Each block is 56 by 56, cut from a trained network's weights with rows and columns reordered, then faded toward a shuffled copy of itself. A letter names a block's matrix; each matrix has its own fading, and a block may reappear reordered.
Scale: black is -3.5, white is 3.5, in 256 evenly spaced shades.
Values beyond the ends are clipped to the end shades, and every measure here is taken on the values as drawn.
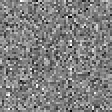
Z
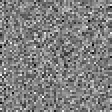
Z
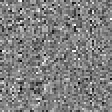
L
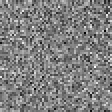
Z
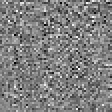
L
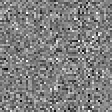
L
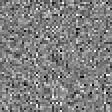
L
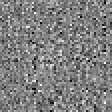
L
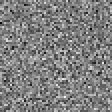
Z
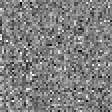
L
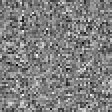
Z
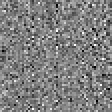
L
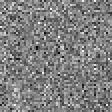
Z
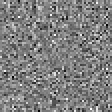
L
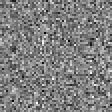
Z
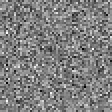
Z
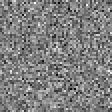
Z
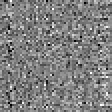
L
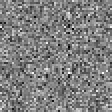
Z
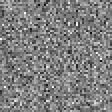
Z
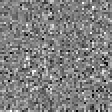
L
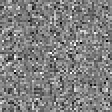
L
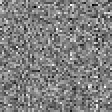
Z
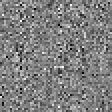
L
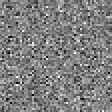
L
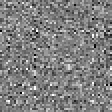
L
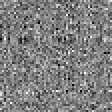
L
